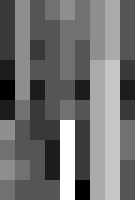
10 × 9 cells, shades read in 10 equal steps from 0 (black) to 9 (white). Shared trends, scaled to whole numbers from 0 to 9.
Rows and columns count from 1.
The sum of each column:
26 42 25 26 60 24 57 67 28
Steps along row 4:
up down same up down up up down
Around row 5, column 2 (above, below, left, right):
5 4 0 1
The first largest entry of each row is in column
8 8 8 8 8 8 5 5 5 5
